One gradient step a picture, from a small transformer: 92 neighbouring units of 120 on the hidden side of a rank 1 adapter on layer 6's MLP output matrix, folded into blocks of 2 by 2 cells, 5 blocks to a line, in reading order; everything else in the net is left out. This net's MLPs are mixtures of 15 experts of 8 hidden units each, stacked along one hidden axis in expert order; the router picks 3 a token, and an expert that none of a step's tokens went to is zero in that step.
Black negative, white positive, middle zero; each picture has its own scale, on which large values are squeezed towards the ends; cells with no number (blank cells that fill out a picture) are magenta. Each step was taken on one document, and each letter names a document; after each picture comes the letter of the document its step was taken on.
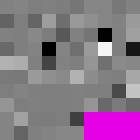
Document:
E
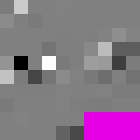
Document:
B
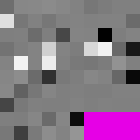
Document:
E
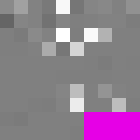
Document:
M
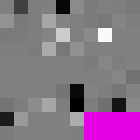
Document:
M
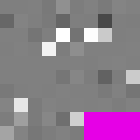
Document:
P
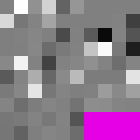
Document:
E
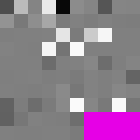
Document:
M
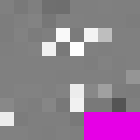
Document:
M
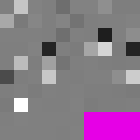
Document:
E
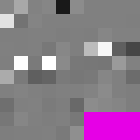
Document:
B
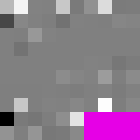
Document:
P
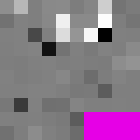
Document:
P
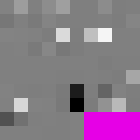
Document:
M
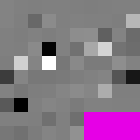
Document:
E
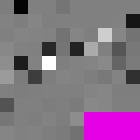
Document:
B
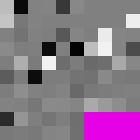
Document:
B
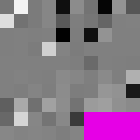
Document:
P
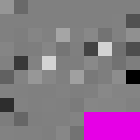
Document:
E
